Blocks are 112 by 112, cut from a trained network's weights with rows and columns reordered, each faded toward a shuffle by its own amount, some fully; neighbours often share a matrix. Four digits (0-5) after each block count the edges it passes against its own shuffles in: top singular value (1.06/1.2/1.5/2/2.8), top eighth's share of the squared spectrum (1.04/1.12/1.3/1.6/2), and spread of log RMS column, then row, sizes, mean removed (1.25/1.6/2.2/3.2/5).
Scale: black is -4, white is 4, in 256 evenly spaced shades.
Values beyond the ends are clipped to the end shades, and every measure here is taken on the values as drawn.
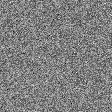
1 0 0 0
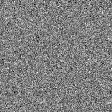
3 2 1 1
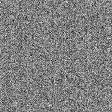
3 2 0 1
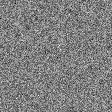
0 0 0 0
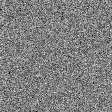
0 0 0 0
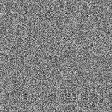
4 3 0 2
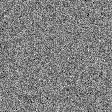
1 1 0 0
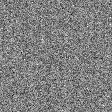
1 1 0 0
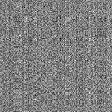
4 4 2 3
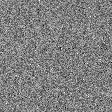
0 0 0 0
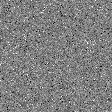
0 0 0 0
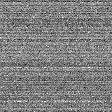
5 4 1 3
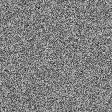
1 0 0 0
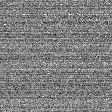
4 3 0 2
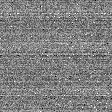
4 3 0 2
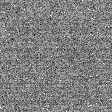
2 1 0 0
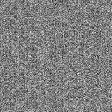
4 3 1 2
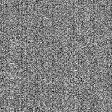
3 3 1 2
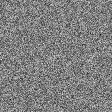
1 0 0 0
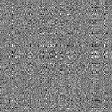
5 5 3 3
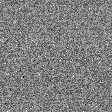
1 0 0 0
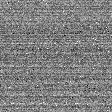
4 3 0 1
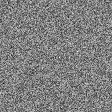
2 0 0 0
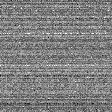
5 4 1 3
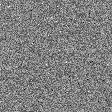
1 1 0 0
